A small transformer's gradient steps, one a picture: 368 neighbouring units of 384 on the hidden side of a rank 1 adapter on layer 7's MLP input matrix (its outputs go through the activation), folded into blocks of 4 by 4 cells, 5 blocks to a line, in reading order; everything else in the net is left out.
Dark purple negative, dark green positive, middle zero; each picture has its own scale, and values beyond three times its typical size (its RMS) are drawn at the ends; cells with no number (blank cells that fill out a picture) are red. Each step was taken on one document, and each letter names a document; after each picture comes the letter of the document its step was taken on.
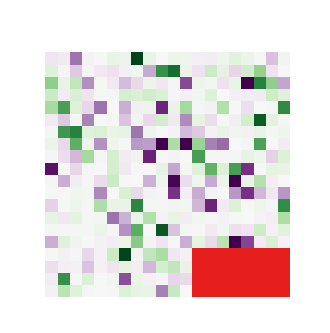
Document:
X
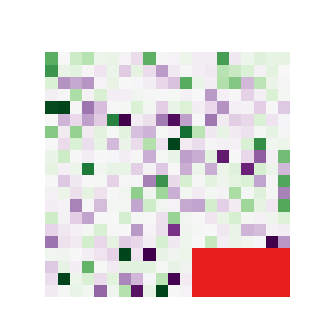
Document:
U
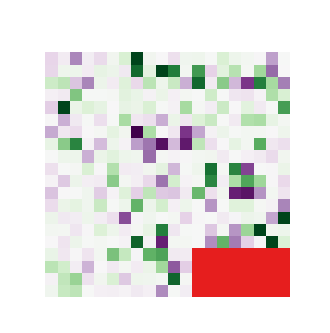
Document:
X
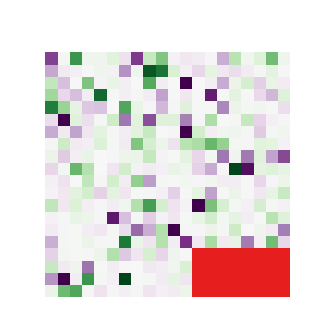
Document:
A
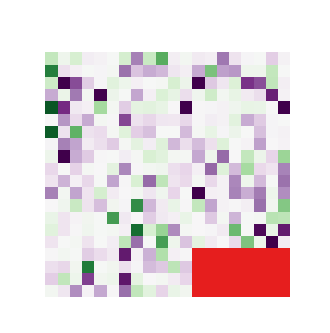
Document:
A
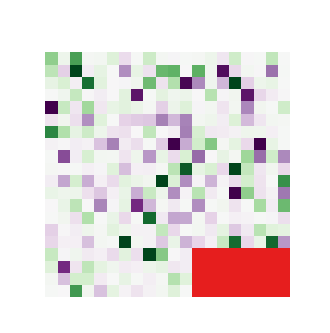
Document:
U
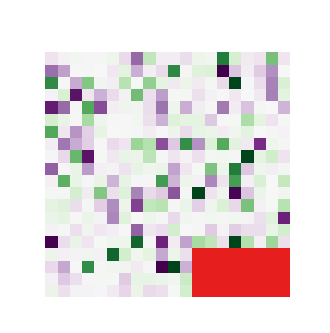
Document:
X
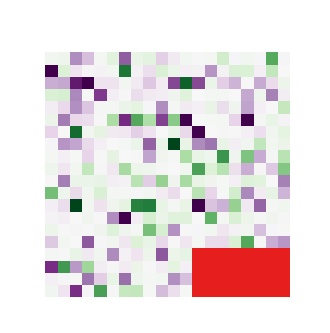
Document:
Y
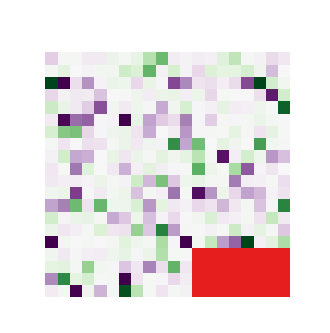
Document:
A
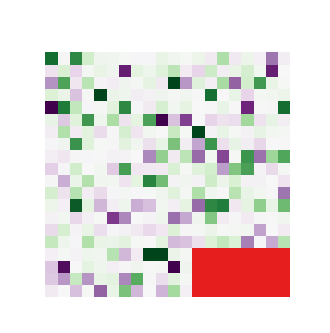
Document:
Y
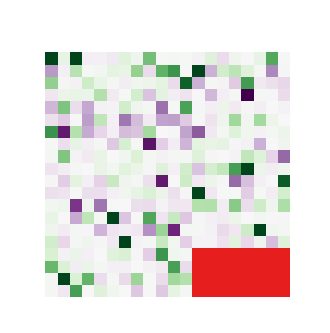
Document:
U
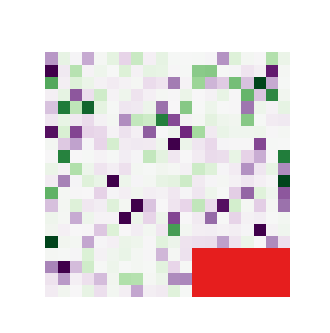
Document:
Y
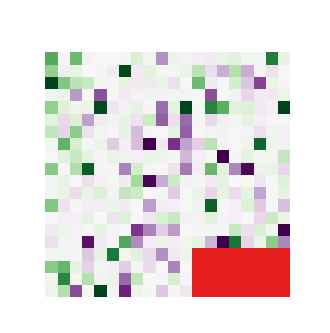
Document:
A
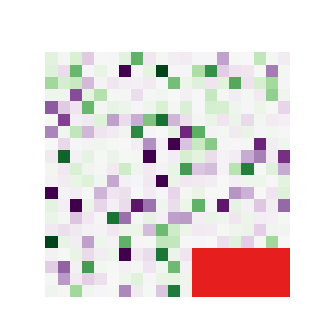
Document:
Y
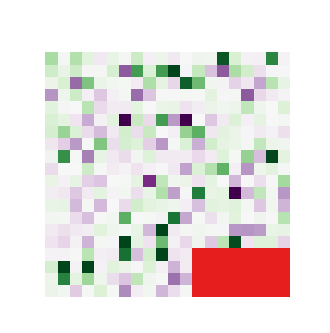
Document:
U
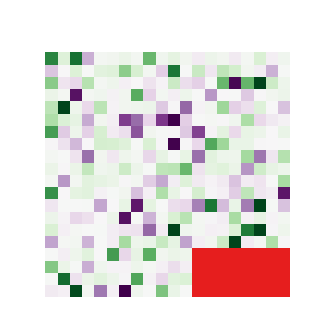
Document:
U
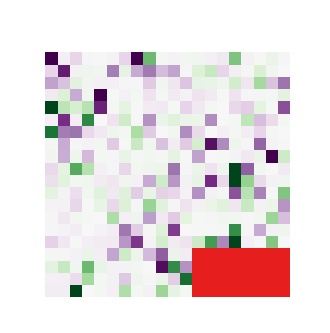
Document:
X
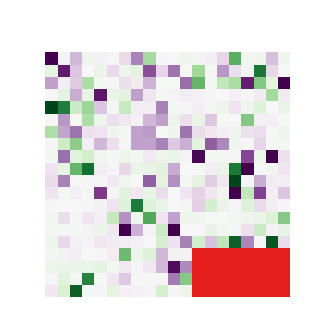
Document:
X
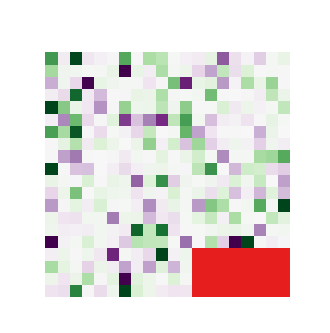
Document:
A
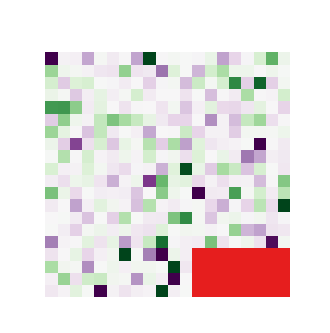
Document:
U
